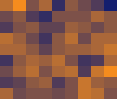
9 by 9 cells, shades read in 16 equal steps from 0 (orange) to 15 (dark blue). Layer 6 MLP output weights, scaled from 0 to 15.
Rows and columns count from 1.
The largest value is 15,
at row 1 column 9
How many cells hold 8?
12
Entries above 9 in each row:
3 2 3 1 1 3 1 3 0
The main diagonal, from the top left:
4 7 7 12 7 8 11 6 8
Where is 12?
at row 4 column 4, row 6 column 1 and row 6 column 7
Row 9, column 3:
8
